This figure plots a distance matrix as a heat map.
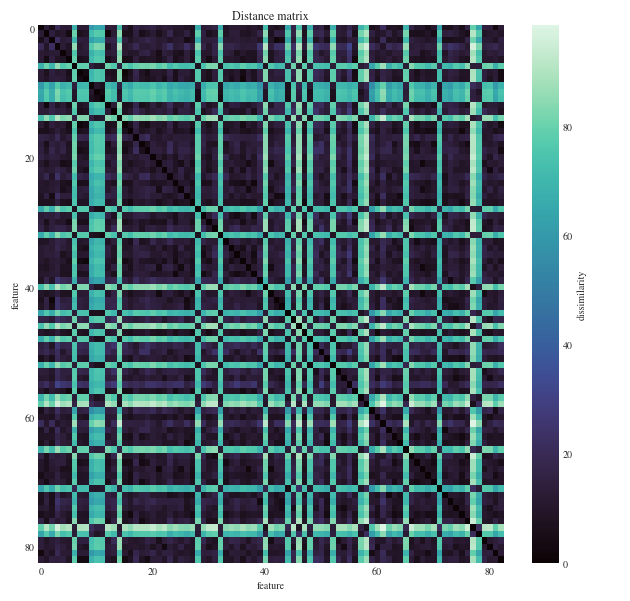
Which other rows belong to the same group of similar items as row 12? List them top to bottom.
0, 1, 2, 3, 4, 5, 7, 8, 13, 15, 16, 17, 18, 19, 20, 21, 22, 23, 24, 25, 26, 27, 29, 30, 31, 33, 34, 35, 36, 37, 38, 39, 41, 42, 43, 45, 47, 49, 50, 51, 53, 54, 55, 56, 59, 60, 61, 62, 63, 64, 66, 67, 68, 69, 70, 72, 73, 74, 75, 76, 79, 80, 81, 82
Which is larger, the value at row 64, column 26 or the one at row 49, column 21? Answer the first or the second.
the second
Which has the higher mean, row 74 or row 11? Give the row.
11
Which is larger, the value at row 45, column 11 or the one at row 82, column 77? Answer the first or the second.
the second
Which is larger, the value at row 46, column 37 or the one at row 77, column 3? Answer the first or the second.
the second
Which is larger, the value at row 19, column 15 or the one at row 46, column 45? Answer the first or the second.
the second
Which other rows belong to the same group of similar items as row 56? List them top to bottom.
0, 1, 2, 3, 4, 5, 7, 8, 12, 13, 15, 16, 17, 18, 19, 20, 21, 22, 23, 24, 25, 26, 27, 29, 30, 31, 33, 34, 35, 36, 37, 38, 39, 41, 42, 43, 45, 47, 49, 50, 51, 53, 54, 55, 59, 60, 61, 62, 63, 64, 66, 67, 68, 69, 70, 72, 73, 74, 75, 76, 79, 80, 81, 82
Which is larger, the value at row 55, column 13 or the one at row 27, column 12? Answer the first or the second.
the first
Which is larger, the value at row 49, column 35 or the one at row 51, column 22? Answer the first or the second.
the first
